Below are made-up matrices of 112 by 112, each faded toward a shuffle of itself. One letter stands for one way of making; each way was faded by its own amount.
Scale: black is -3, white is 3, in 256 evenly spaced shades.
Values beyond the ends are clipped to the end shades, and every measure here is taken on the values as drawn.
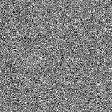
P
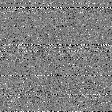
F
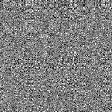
P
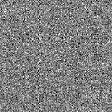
P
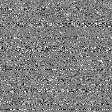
F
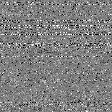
F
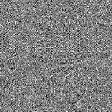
P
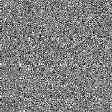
P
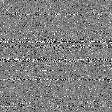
F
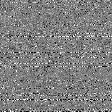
F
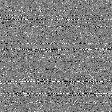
F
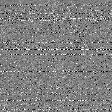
F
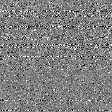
F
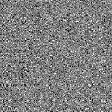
P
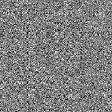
P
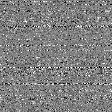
F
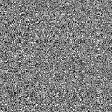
P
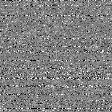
F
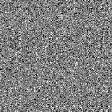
P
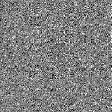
P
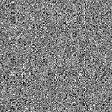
P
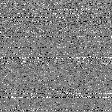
F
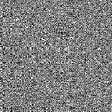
P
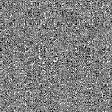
P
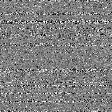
F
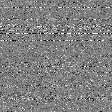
F
